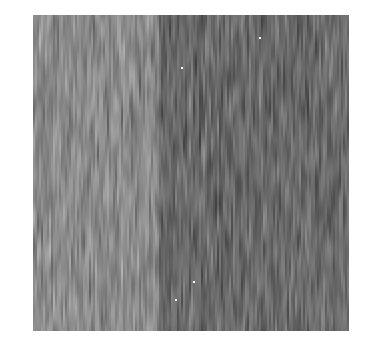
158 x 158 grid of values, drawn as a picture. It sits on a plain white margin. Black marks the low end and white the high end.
Four lone cells stand out, each far higher than its neighbours. The histogram is bell-shaped. A vertical seam about 40% of the way across splits the table, and the left part is higher. Streaks run downward.
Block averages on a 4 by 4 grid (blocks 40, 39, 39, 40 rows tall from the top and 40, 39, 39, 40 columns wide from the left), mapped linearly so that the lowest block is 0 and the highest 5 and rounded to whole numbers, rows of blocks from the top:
5300
5300
5300
5301
